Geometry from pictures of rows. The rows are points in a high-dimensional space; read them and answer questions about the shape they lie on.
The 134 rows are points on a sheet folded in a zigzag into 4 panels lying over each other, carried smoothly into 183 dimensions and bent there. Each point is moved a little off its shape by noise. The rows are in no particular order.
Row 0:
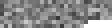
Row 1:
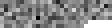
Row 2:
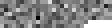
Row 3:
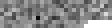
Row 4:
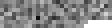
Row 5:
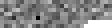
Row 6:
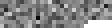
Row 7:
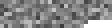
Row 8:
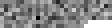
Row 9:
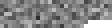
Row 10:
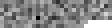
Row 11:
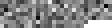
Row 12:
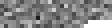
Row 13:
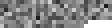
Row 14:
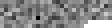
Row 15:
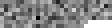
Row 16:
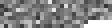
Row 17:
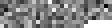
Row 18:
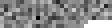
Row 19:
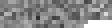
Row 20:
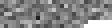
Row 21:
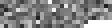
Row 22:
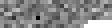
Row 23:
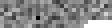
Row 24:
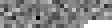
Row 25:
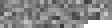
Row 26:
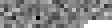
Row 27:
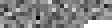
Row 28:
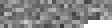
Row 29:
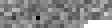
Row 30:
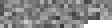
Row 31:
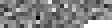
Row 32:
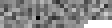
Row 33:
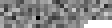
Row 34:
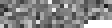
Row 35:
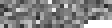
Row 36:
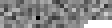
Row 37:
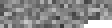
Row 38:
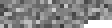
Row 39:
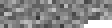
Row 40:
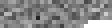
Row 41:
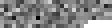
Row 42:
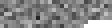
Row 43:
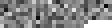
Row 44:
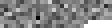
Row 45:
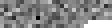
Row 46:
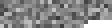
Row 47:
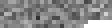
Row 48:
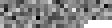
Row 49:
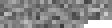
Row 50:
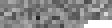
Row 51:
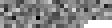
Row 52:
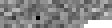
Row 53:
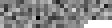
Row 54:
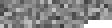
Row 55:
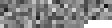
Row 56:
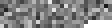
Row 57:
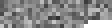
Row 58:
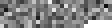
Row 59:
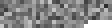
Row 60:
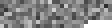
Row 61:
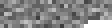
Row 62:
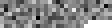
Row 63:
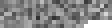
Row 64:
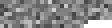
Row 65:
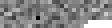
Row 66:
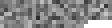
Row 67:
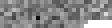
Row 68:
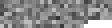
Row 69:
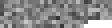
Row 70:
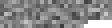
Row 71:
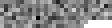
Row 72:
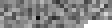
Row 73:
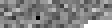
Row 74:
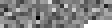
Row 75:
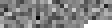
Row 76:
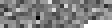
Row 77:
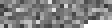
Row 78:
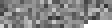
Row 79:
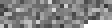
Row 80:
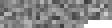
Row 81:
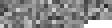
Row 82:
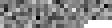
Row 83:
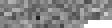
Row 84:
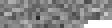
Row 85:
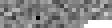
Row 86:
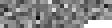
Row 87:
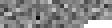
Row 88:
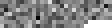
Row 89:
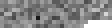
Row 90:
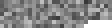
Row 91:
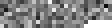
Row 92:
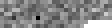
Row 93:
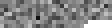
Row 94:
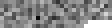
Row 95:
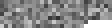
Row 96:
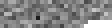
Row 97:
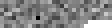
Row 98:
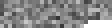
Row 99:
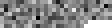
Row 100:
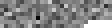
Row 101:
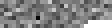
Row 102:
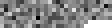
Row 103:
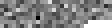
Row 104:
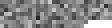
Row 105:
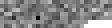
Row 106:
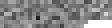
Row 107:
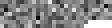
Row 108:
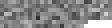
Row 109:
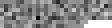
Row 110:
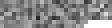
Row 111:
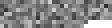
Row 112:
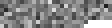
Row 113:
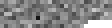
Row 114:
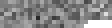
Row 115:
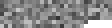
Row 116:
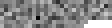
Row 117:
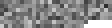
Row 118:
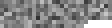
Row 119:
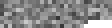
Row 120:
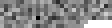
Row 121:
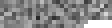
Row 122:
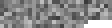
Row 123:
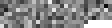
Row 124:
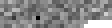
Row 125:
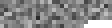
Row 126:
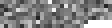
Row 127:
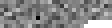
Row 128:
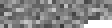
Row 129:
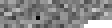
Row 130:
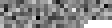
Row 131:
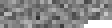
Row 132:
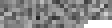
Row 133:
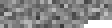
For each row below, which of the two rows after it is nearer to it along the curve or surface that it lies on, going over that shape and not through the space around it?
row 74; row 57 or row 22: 22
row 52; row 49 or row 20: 20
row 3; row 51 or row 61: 51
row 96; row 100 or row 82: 100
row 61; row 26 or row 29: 29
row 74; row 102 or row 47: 47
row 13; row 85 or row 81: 81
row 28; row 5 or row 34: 5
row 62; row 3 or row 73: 3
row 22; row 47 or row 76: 76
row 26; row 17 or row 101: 101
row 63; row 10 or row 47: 10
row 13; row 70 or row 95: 95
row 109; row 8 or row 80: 8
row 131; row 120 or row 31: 31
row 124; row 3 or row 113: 113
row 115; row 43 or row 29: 43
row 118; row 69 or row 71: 71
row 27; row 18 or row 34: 34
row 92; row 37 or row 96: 96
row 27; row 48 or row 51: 51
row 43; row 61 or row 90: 90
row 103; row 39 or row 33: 39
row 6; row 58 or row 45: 58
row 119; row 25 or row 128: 25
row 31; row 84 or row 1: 84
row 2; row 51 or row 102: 51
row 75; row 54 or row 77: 54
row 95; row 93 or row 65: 93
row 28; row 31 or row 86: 31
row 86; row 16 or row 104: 16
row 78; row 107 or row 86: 107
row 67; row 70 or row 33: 70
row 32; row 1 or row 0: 1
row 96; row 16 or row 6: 16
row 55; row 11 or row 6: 11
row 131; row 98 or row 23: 98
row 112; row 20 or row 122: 122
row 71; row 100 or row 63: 63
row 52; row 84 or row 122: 84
